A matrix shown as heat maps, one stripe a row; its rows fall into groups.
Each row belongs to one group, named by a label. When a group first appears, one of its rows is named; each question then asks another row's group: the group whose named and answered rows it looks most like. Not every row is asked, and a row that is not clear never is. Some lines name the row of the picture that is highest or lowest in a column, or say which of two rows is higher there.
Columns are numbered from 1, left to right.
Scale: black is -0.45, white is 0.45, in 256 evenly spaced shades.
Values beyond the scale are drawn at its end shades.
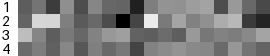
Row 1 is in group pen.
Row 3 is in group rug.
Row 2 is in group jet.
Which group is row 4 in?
pen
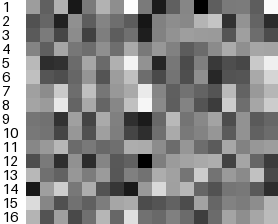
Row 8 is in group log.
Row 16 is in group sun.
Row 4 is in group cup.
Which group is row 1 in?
sun
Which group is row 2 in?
pen
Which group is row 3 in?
pen
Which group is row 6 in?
rug
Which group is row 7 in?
log
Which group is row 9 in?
pen
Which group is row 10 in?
pen
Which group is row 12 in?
pen
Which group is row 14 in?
jet
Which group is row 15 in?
rug
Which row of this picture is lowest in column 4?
1
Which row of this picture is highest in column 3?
8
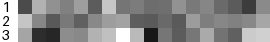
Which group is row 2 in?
rug
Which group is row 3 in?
rug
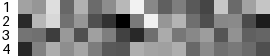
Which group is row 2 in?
jet
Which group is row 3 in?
pen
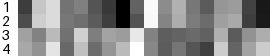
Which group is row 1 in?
jet
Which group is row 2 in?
jet
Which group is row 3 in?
log
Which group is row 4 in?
log
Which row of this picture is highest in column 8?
4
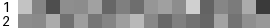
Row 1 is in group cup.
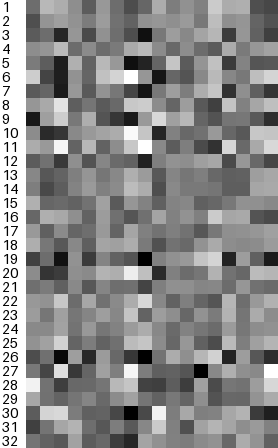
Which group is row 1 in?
jet
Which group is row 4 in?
log
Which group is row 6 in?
rug
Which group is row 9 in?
jet
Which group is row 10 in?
rug
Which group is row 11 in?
log
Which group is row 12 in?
pen
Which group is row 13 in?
rug
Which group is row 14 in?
rug
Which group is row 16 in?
jet
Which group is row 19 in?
pen
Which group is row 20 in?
rug
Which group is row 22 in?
log
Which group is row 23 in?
cup
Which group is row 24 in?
log
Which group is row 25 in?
log
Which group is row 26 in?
pen
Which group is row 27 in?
sun
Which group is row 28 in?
rug
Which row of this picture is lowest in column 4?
27
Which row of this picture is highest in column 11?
5
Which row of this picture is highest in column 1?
28
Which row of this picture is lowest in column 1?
9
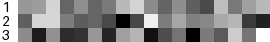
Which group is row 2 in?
jet
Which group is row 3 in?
sun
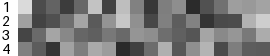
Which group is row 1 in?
sun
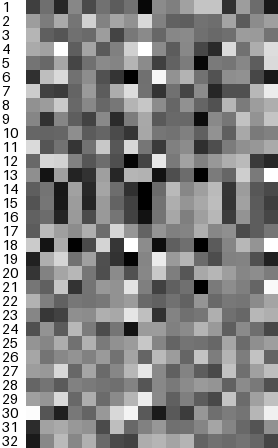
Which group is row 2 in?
log
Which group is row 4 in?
log
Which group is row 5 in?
sun
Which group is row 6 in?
jet
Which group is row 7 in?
rug
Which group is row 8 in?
log
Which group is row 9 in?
sun
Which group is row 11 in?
sun
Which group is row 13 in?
sun
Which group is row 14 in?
pen
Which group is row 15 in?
pen
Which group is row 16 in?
pen
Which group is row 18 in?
sun
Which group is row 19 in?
jet
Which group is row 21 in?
sun
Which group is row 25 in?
log
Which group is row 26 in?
cup
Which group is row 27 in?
log
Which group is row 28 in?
pen
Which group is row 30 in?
rug
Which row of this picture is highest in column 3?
4
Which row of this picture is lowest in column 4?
18
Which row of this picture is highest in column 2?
12
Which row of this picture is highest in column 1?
30
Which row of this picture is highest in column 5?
2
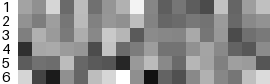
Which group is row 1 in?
log
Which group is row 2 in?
log
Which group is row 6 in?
rug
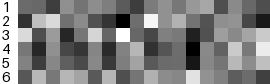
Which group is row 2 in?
jet
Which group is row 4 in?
sun
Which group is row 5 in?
sun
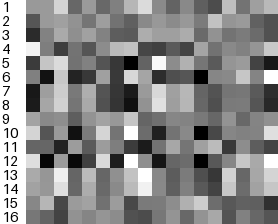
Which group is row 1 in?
log
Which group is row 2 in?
jet
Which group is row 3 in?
jet
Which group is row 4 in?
rug
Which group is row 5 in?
jet
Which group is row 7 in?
jet
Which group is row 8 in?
jet
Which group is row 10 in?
sun
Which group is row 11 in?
pen
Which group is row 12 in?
sun
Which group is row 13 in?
log
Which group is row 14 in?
log
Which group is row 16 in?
pen
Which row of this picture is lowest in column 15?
11
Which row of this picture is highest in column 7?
4
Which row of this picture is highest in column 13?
15
